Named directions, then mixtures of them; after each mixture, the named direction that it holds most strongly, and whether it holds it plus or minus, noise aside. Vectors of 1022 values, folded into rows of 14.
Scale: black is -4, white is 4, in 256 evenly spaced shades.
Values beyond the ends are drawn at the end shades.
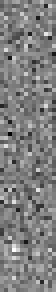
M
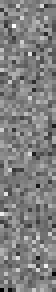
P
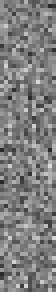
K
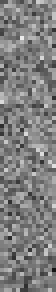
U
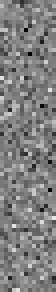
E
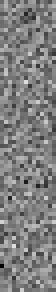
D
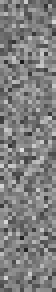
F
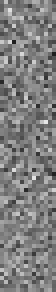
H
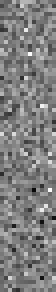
E, minus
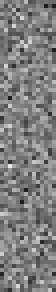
K, plus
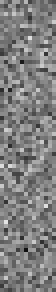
F, plus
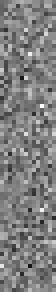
E, minus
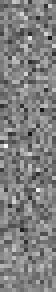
M, plus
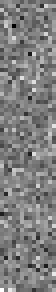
P, minus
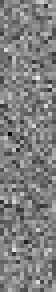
M, plus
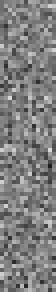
K, minus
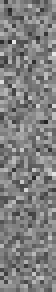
H, minus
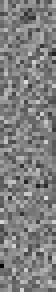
D, plus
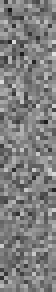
H, minus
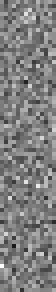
D, minus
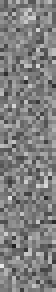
D, minus
